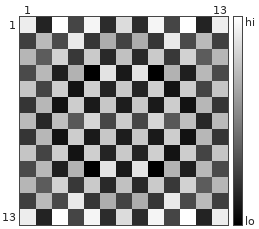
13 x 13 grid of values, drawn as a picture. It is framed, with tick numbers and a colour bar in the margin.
The values fall into two levels. The field is checkered. On average the colour sits 50% of the way up the scale. It mirrors both left to right and top to bottom. No overall slope runs across the table. No seam splits the table.
